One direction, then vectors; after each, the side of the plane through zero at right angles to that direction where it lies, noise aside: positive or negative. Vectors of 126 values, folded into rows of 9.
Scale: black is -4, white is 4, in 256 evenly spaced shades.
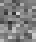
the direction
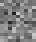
positive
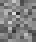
negative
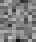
positive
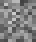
negative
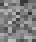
negative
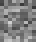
negative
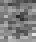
positive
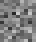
positive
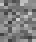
positive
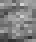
positive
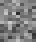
negative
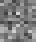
positive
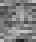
positive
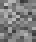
negative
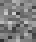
negative
